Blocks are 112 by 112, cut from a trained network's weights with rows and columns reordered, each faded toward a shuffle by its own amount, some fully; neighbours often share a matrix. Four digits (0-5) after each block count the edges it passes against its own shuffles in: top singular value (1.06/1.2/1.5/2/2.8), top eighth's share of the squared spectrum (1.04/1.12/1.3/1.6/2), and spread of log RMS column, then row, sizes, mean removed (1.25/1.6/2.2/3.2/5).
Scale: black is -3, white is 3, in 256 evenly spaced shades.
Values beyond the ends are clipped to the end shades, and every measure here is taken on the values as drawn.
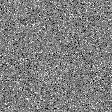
1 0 0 0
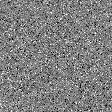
0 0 0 0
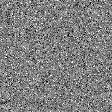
2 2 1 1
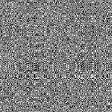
4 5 3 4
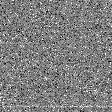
1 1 0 0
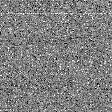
2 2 0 0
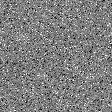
0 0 0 0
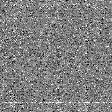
3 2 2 1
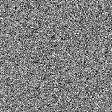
3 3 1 0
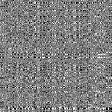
4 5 2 4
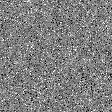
1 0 0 0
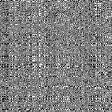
4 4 2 4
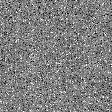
1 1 0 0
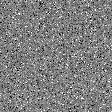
0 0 0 0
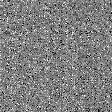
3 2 0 1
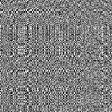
5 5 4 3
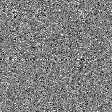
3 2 0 1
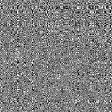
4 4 3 3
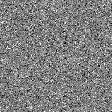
3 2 0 0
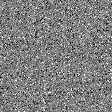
2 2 0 1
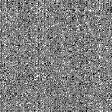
3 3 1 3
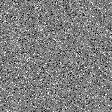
2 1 0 1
